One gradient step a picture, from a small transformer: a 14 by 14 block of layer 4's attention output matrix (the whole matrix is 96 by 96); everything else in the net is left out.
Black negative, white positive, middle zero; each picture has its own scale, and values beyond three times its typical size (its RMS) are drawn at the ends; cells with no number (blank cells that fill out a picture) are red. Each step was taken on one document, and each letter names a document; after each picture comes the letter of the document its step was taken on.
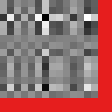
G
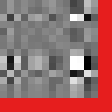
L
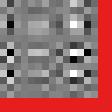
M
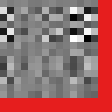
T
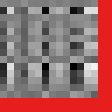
T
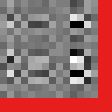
L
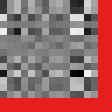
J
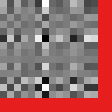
G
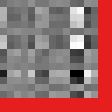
J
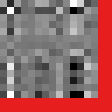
L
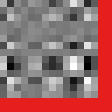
M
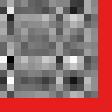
L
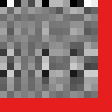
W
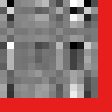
M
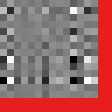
M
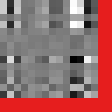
L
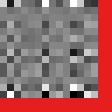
W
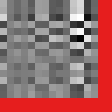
J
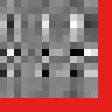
W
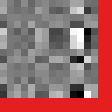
J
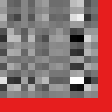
J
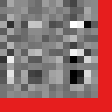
M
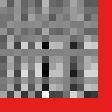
G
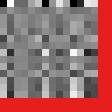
T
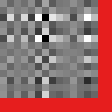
G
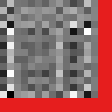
M
